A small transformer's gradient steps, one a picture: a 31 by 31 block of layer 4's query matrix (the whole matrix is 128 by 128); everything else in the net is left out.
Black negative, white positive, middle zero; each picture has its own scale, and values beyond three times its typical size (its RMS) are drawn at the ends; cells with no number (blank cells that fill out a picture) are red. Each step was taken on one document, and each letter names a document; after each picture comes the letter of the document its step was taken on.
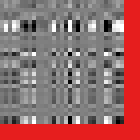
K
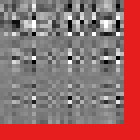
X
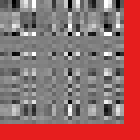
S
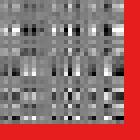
K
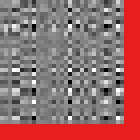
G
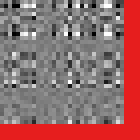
S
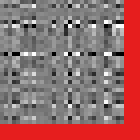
K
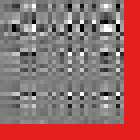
X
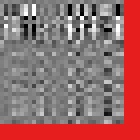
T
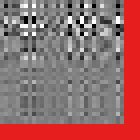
T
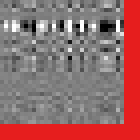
X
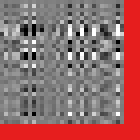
T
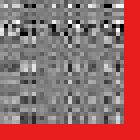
K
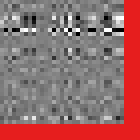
K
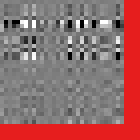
T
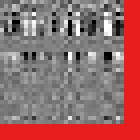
G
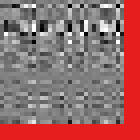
X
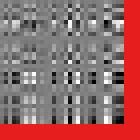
K
